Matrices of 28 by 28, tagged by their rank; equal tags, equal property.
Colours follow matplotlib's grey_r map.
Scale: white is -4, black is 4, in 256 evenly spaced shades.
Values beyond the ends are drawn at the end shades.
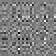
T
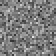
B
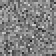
B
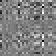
T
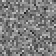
B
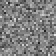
B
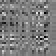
T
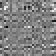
T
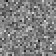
B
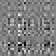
T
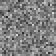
B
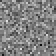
B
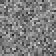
B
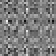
T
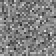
B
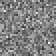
B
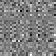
T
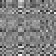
T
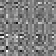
T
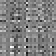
T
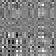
T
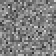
B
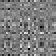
T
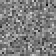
B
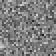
B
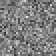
B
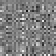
T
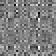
T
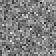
B
